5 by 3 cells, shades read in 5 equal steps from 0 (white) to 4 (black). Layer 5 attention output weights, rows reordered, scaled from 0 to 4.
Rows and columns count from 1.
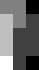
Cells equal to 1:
3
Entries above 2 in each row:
1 1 2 2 2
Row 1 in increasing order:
2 2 4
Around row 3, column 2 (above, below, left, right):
2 3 1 3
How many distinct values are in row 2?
3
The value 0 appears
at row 5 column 1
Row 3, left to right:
1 3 3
